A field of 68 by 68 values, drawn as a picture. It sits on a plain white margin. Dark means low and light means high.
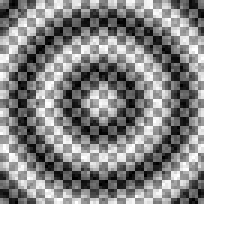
On average the colour sits 50% of the way up the scale. There is no seam. Rings spread out from the centre. No overall slope runs across the table.
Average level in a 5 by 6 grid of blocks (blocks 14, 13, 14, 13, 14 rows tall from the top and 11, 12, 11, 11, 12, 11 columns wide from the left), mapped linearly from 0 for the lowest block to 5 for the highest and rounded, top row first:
331133 / 333333 / 051150 / 333333 / 331133
